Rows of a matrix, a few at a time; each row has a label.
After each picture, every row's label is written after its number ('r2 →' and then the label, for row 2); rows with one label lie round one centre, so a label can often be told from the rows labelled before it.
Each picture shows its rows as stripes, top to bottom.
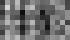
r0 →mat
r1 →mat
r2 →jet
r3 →jet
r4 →mat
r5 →jet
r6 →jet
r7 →mat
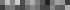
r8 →mat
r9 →jet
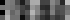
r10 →jet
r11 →jet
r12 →jet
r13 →jet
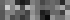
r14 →jet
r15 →mat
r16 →jet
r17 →jet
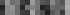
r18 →jet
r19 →jet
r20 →jet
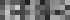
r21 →jet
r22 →mat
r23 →jet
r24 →mat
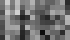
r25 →mat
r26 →mat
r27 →mat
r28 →jet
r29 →jet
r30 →mat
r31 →jet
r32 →jet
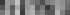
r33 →mat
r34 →mat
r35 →mat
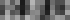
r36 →jet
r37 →jet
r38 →jet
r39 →mat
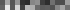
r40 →jet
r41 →mat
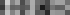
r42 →mat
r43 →jet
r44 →mat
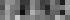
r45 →jet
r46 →jet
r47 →jet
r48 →mat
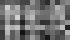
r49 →jet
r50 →mat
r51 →mat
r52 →mat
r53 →jet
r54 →mat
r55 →jet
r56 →jet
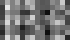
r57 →mat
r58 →mat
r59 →jet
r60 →mat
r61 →mat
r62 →jet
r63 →jet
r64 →mat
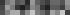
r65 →jet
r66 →jet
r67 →mat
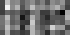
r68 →mat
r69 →mat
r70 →jet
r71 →jet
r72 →jet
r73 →mat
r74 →jet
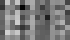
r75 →mat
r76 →jet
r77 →mat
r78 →mat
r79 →mat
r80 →jet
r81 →mat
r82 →mat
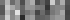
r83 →mat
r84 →mat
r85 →mat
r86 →mat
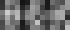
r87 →jet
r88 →jet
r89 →mat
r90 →mat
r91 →jet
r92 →jet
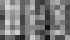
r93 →mat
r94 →mat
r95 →mat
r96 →mat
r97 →mat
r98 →mat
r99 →mat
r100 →jet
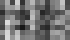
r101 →mat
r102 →mat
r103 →jet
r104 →jet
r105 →mat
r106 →jet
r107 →mat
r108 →mat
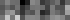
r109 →jet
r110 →jet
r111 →jet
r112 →mat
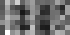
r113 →mat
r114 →jet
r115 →jet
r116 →mat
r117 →jet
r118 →jet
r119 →mat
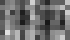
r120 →jet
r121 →mat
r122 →jet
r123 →jet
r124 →jet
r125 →jet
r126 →mat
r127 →mat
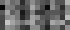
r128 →jet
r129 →jet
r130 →jet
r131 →jet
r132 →mat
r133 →jet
